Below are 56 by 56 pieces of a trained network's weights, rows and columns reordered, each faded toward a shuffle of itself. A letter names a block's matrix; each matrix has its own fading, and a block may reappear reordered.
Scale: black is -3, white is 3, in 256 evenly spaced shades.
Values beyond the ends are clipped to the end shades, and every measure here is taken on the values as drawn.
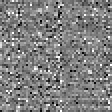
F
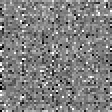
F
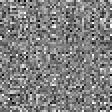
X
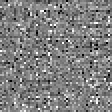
F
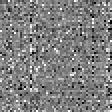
F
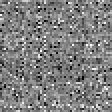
F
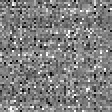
F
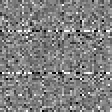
X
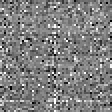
F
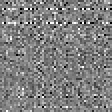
X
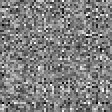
X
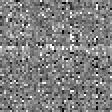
F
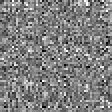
X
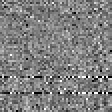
X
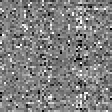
F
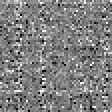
F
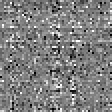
F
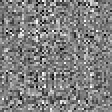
X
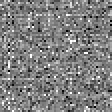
F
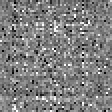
F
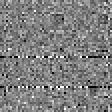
X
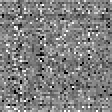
F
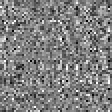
X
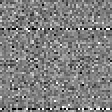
X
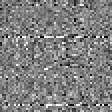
X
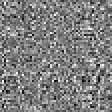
X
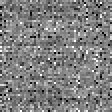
F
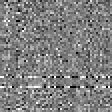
X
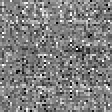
F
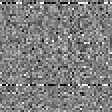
X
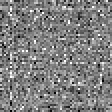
F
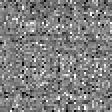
F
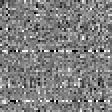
X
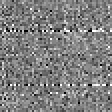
X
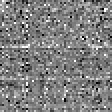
F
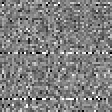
X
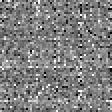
F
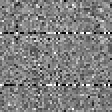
X
